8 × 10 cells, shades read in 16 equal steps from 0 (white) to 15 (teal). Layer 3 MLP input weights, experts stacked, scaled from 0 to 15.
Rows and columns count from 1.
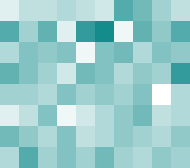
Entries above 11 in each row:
0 2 0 1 0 0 0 0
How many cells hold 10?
3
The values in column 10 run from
4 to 13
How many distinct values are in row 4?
8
